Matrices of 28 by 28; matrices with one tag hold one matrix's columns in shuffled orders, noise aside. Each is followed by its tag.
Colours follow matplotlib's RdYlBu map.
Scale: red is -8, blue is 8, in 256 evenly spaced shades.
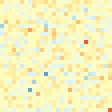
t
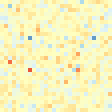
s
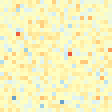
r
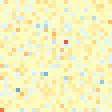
t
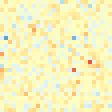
s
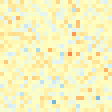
r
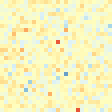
t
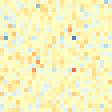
s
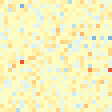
s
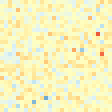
r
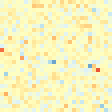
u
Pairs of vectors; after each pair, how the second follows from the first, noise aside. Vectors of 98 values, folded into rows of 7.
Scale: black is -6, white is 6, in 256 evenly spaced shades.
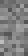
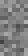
negated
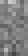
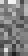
scaled up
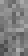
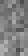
negated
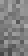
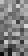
scaled up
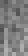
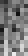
scaled up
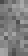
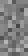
shuffled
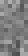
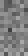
shuffled
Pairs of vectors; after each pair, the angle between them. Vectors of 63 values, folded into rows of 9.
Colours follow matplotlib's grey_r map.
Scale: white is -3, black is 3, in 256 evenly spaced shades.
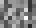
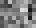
partly aligned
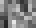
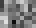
nearly opposite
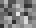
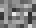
orthogonal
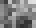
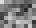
partly opposed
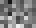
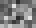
partly aligned
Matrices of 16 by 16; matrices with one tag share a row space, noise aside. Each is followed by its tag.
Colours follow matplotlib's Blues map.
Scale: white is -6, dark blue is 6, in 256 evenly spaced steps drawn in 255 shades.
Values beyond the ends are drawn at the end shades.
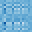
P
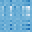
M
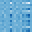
M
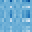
M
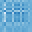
P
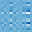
M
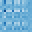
P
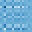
P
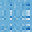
M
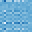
P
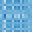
P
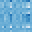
M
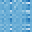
M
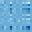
M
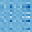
M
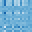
P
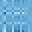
P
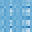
M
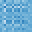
P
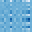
M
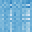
M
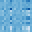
M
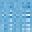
M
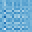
P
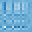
P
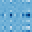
M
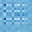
P
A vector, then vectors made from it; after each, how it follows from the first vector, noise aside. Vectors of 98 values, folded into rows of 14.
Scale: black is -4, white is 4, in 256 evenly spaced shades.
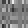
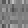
shrunk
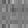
shrunk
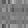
shrunk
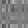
shrunk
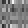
copied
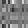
copied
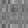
shrunk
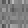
shrunk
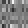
copied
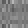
shrunk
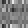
copied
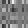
copied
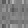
shrunk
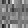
copied
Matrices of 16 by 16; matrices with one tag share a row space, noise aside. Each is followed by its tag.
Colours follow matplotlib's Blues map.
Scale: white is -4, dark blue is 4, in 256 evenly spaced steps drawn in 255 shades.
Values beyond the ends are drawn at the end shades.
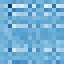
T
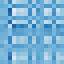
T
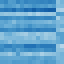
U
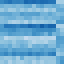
U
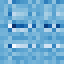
T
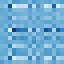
T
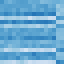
U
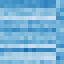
U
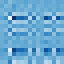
T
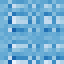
T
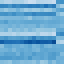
U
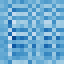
T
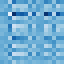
T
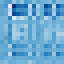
T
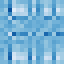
T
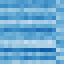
U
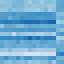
U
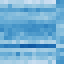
U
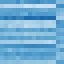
U
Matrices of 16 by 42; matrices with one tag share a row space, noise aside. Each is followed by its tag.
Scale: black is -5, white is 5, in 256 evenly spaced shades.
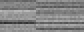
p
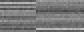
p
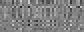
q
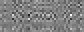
q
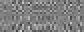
q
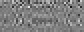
q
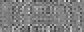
q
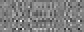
q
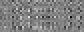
q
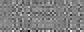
q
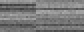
p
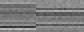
p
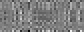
q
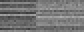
p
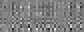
q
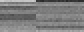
p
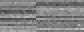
p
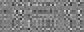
q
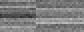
p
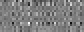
q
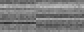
p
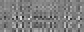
q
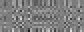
q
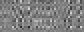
q
